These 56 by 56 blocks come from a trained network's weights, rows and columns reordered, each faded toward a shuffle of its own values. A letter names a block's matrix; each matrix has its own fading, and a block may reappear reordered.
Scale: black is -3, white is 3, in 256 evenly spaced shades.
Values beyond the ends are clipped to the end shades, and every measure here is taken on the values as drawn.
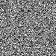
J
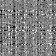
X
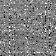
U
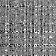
X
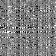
X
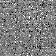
U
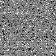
U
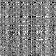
X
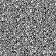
J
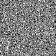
J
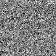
J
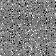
U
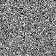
J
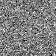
J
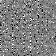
U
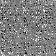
U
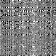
X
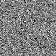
J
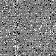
U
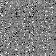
U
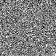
J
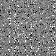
U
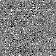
U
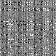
X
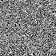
J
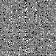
U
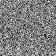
J
